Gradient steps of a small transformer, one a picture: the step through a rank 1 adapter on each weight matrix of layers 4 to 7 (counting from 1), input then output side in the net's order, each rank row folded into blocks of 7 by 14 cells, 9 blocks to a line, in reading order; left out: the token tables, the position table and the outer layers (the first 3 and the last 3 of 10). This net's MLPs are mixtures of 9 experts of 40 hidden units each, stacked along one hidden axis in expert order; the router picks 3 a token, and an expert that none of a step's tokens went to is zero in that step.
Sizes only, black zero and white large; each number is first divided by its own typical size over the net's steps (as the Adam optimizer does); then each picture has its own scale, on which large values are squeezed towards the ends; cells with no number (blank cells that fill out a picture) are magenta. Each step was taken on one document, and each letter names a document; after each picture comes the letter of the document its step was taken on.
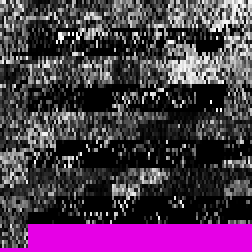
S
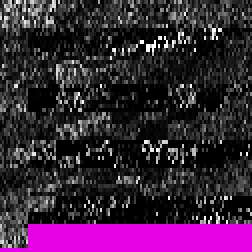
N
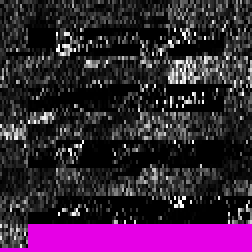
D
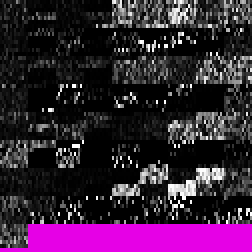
N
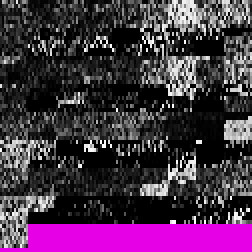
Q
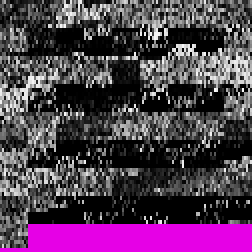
S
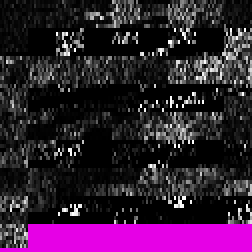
D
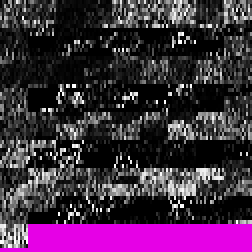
N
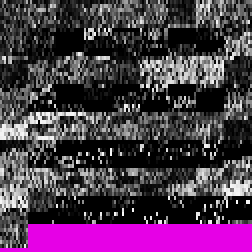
S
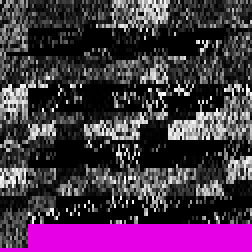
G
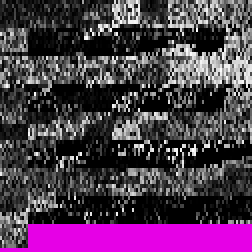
S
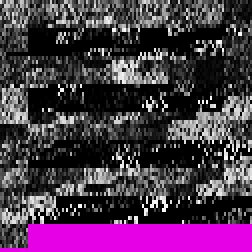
G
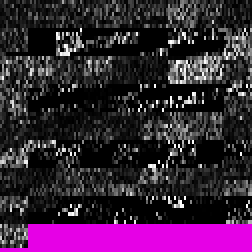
D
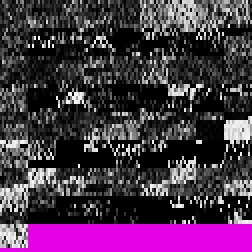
Q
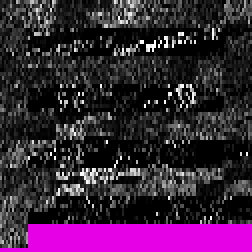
N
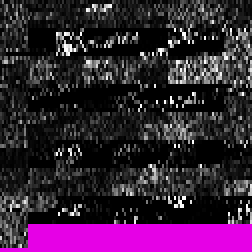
D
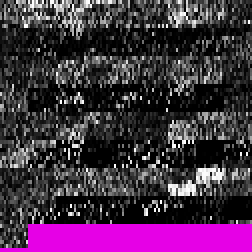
N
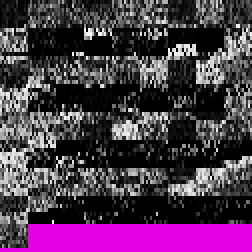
S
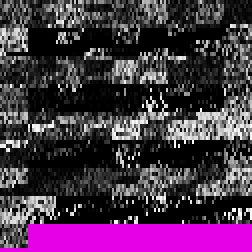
G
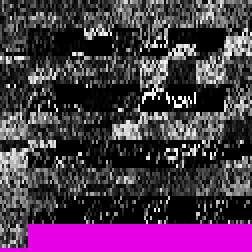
S
